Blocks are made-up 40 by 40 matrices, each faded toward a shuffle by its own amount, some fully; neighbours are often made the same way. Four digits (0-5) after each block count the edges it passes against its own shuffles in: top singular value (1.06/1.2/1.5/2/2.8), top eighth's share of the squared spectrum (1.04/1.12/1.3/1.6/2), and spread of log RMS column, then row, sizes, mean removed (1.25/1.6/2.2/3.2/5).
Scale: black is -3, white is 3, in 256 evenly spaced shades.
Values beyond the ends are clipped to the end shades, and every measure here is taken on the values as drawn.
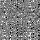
3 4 2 1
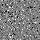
1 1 0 0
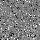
1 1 0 0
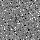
0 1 0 0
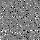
2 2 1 1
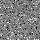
0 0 0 0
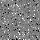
2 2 1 0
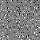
3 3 1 2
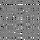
4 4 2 2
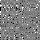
3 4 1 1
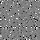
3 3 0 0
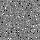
0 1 0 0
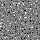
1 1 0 0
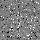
1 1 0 0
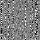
2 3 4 0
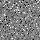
1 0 0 0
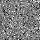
2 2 1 0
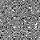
3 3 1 1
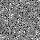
0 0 0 0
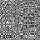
4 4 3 2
